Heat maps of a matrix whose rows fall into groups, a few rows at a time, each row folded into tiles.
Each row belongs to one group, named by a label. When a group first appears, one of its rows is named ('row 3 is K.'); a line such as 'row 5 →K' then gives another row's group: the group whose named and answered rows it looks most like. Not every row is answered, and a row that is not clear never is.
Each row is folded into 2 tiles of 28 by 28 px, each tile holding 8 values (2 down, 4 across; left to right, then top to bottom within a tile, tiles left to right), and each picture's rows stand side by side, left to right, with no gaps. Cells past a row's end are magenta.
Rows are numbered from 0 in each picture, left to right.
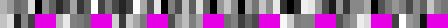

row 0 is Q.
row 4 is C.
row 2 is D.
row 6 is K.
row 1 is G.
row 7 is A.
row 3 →K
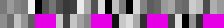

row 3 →Q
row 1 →D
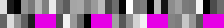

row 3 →K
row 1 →A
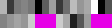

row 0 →K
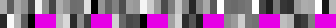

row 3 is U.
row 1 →Q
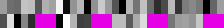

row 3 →K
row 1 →A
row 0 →Q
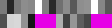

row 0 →A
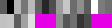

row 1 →C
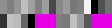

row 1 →K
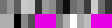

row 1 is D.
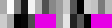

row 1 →U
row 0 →U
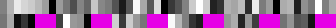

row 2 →D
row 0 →Q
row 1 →A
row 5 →C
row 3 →G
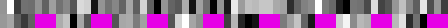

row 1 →Q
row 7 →Q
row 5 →A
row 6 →G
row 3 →K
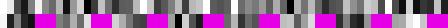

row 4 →U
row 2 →G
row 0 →C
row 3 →C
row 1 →D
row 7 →D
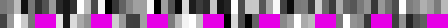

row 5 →D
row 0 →K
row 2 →G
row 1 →D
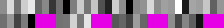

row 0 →Q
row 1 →D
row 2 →C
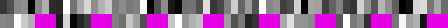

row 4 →C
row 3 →G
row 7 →A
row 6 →A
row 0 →D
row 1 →U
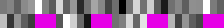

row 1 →A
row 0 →C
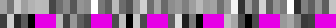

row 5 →U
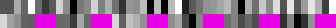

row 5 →U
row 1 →C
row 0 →G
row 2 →D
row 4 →C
